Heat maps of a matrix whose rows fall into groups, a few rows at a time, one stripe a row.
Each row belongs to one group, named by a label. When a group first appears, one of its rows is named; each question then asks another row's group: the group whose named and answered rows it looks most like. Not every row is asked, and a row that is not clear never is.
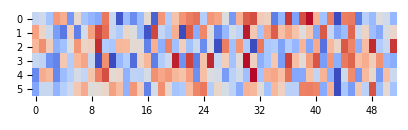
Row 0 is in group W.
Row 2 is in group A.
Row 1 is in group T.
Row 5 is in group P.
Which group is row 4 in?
T
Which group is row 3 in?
W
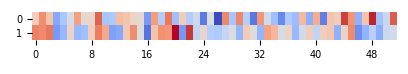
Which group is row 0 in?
A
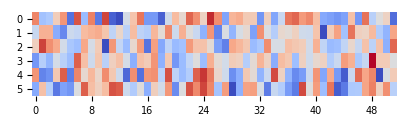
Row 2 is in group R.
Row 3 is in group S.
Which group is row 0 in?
W
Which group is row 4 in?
P
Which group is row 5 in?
P
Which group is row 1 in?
A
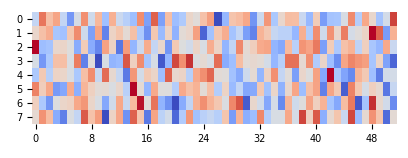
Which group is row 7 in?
A
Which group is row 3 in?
W
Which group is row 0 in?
R
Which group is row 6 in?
S
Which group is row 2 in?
W
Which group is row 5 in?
A
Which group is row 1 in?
A
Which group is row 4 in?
P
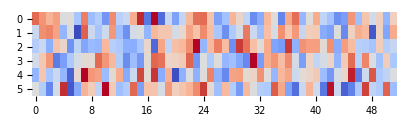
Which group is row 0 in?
R
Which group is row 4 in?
S
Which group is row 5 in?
P
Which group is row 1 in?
R
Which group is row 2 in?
W
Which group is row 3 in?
T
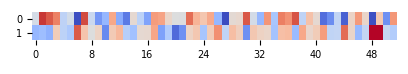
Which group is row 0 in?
R
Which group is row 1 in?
S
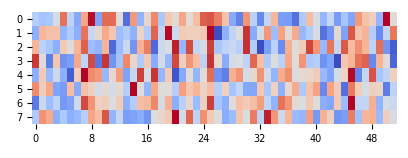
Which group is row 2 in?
W
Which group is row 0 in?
P
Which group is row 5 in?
A
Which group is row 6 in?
S
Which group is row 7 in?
T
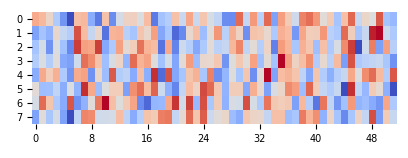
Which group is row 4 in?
R
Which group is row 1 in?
S
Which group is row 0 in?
W
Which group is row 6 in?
T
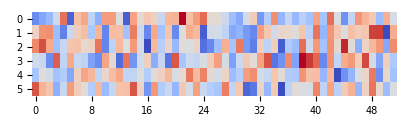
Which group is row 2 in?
A
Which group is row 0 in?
P
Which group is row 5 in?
A
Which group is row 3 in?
W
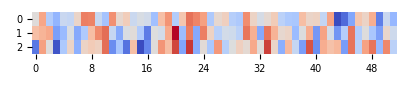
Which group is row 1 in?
T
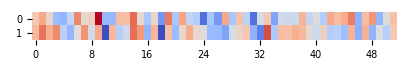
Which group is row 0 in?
A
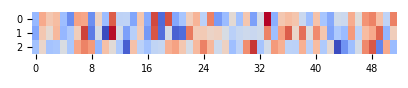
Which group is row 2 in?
P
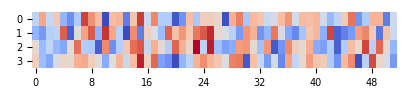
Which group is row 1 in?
P
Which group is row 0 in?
S
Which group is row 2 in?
W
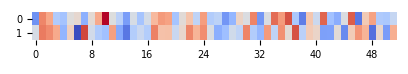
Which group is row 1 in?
R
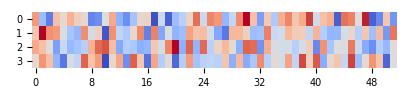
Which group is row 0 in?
W
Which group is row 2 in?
T
